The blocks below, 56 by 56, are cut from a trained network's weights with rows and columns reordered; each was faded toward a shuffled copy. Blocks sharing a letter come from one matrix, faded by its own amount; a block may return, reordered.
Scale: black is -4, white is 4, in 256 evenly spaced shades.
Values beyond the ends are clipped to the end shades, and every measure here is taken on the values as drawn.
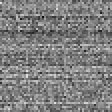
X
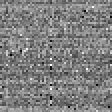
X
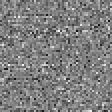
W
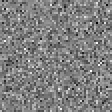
W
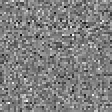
W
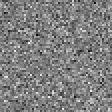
W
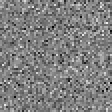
W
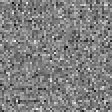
W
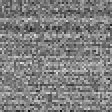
X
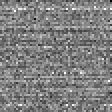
X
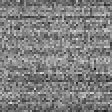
X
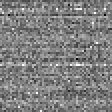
X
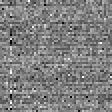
X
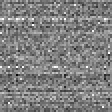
X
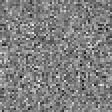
W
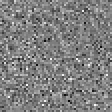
W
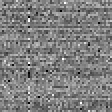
X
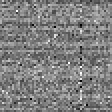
X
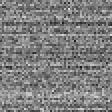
X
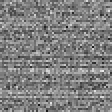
X
